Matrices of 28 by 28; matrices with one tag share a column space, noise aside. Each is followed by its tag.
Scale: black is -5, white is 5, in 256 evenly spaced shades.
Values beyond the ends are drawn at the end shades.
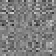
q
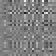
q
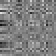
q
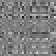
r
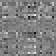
r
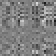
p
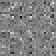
r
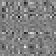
r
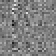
q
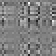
p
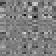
r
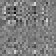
p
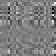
p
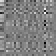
q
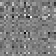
r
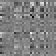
r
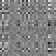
q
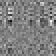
p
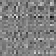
r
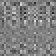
p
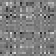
r
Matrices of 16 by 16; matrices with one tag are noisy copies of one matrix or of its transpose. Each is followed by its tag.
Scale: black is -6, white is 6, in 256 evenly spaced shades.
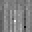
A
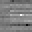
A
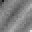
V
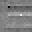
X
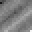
V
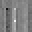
X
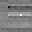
X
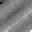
V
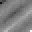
V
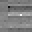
X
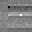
X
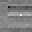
X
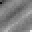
V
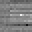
A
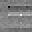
X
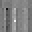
X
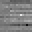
A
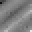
V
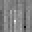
A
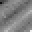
V
